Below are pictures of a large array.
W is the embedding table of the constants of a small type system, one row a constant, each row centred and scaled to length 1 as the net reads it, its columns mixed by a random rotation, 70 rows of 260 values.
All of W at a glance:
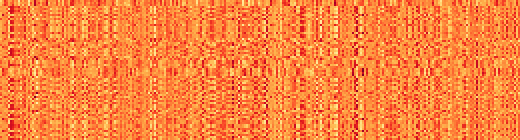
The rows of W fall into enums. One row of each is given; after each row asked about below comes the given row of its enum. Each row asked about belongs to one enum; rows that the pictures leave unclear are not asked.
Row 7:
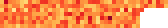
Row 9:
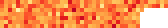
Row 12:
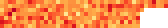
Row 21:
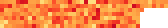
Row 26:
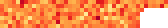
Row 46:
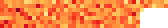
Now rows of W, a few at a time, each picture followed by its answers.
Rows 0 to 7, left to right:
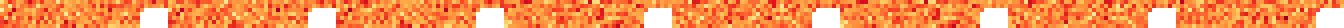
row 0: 12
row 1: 12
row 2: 12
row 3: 21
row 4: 26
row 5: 21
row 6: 26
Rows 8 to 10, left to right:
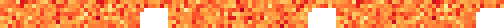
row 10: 26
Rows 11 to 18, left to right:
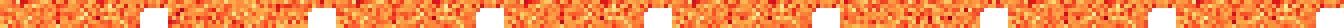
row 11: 26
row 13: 26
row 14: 26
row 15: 26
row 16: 7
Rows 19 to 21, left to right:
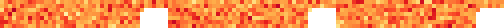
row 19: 12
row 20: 46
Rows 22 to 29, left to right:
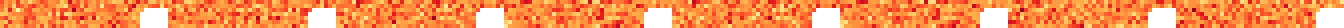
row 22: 9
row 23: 7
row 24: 26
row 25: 21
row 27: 21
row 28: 12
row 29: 46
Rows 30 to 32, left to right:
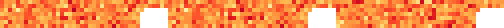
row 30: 9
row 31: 9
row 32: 21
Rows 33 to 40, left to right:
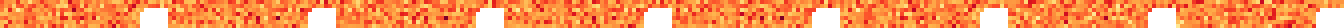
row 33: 9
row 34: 7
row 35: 7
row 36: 7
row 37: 7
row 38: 9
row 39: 26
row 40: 21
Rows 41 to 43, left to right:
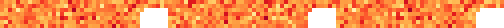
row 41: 9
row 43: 9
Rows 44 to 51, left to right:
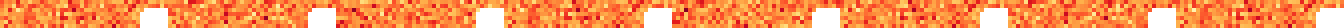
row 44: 9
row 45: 26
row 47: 9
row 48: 12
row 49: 9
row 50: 26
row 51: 9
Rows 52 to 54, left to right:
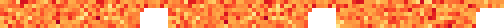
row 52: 26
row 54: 21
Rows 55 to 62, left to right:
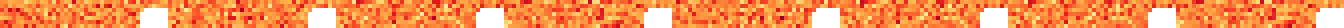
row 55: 46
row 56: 9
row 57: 26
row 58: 21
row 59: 7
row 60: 26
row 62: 21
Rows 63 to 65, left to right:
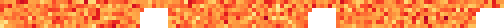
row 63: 21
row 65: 7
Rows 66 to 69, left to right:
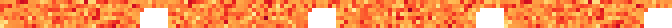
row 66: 21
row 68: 9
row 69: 21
